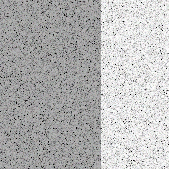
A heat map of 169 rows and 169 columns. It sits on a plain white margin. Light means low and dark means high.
Stripes: none. Seam: vertical, 60% of the way across, the left part higher. Average level on the scale: 30%.
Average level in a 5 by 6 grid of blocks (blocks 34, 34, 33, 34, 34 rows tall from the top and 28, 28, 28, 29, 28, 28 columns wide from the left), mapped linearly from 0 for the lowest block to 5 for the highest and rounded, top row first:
555300 / 555300 / 555300 / 555300 / 555300
